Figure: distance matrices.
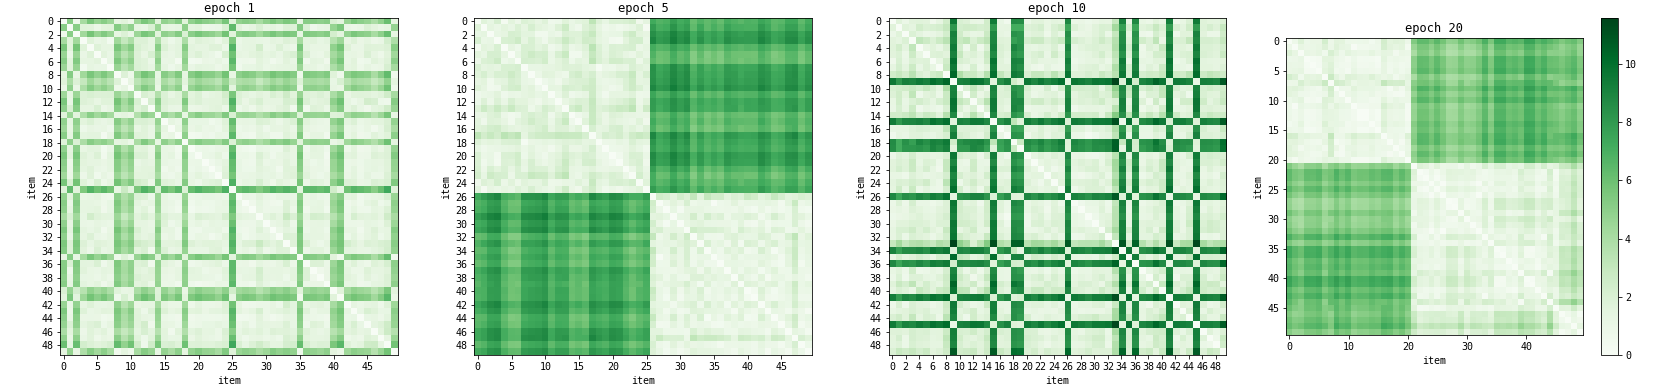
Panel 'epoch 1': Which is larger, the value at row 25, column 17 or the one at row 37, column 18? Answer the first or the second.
the first
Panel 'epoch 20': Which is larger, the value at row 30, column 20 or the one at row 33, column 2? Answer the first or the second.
the second
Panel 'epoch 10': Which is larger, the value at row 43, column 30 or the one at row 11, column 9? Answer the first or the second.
the second
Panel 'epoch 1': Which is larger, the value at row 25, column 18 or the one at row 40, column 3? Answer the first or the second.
the second
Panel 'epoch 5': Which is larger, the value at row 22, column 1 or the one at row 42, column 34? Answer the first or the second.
the second
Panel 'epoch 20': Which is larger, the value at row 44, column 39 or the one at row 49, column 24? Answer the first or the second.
the second
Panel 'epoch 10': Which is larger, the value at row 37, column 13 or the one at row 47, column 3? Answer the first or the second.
the second
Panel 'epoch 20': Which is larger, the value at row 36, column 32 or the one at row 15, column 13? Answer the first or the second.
the first
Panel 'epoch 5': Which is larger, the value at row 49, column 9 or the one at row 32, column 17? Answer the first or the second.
the first
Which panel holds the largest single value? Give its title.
epoch 10
